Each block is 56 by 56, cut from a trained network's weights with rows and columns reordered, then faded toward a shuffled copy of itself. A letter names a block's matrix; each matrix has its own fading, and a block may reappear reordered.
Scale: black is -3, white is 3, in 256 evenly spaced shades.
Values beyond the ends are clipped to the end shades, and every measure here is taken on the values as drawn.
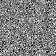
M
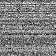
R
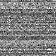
R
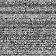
R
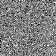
M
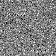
M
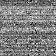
R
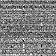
R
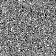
M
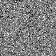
M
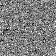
M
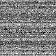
R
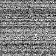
R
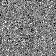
M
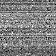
R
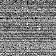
R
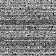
R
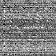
R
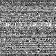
R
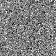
M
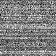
R
